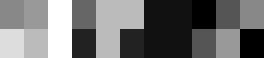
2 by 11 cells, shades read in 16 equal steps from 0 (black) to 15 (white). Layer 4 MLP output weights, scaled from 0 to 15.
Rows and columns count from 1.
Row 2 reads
13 11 15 2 11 2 1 1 5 9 0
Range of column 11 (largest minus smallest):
8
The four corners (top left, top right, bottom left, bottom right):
8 8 13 0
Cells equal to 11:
4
